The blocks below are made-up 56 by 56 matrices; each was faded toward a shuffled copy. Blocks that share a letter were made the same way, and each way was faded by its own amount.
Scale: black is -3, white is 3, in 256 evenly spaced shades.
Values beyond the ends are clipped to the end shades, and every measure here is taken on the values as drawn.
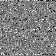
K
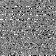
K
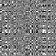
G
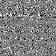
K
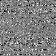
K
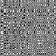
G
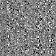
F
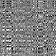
G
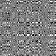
G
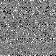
K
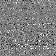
K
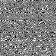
K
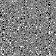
F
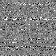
K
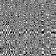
G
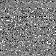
K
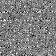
K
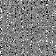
F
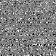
K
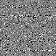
K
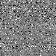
K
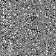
F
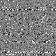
K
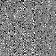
F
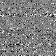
K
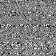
K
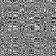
G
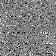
K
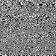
K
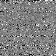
K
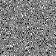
F
